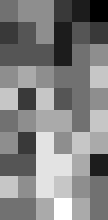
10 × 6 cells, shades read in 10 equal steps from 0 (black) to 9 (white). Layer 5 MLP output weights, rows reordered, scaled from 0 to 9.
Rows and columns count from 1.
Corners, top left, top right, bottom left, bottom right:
4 0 4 4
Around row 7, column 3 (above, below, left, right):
6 8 2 5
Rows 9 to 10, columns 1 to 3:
7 5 8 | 4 4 6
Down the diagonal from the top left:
4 3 3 4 4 7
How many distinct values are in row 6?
4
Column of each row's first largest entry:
2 3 6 6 1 6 3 3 3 4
